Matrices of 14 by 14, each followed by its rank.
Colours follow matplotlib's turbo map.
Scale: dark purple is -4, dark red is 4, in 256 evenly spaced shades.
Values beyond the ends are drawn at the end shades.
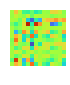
three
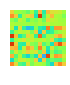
three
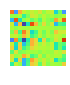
two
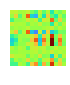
two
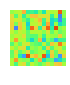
three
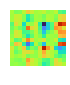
two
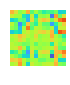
three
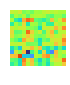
three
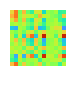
two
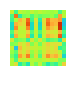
two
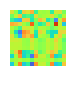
two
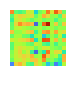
three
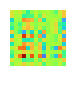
two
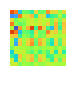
two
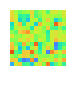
three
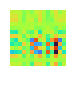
two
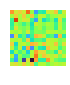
three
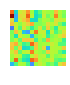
three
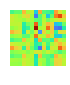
two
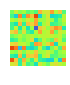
three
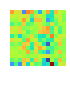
three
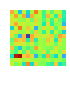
three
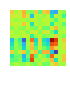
two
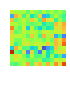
three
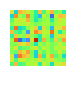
two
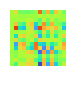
two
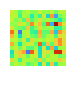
three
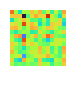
three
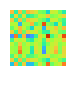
two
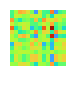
two
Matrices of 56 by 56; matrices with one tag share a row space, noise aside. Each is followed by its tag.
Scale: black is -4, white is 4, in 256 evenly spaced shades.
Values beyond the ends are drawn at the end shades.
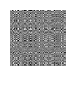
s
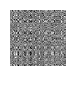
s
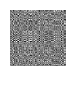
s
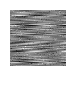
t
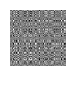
s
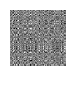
s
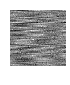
t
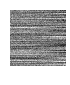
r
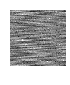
t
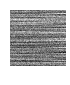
r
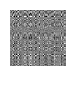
s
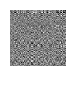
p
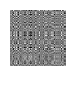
s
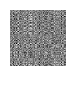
s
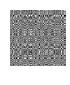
s
